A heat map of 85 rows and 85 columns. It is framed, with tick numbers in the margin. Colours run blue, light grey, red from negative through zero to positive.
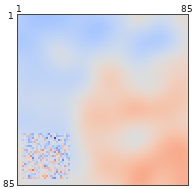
The bottom right is the ninth with the highest average. The ninth with the lowest average is the top left. In the bottom left lies a patch that is rougher than the rest. The halves do not mirror each other. The bottom left is the roughest part. On average the colour sits 50% of the way up the scale. There is an overall slope up to the bottom right.
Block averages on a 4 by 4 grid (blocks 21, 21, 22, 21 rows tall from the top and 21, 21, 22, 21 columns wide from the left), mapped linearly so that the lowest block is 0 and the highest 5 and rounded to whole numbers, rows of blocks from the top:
0011 / 1233 / 1344 / 2245
